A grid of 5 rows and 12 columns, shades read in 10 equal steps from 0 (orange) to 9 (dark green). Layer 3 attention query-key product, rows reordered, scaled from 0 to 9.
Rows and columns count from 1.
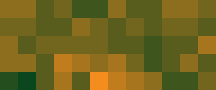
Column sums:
25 28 29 21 25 21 21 25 30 28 26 25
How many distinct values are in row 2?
3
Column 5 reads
7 4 5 3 6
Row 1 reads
4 4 6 5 7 7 4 6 6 4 4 5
